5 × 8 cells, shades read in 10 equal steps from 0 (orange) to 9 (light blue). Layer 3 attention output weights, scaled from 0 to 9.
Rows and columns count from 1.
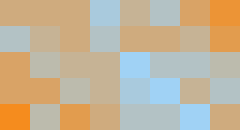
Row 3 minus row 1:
-1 2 1 -3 4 0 4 5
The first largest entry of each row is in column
4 1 5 6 7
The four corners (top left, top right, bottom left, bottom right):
4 1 0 4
